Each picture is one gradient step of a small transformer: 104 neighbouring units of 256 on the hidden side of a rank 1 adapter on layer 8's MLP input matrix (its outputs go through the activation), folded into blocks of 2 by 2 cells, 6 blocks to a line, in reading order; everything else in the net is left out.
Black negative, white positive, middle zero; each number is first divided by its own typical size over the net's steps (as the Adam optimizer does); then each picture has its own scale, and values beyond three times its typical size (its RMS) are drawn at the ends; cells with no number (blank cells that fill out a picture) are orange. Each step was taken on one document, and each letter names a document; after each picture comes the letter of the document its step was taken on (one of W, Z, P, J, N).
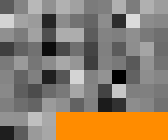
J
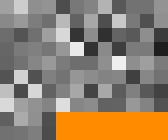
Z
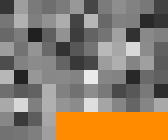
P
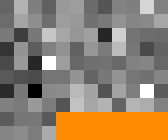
Z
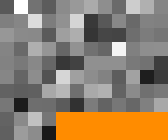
J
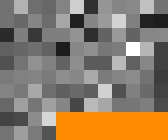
P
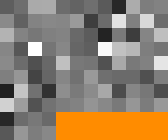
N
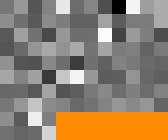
J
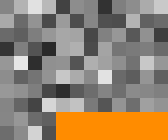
J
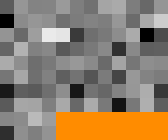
Z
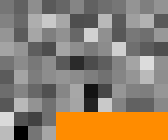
N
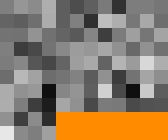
N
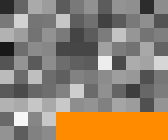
P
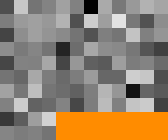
P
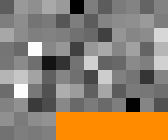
N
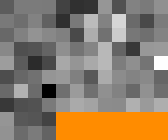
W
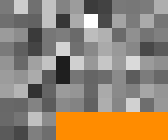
N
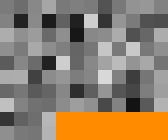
W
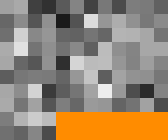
P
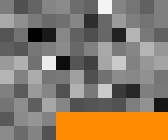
Z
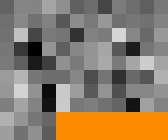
N
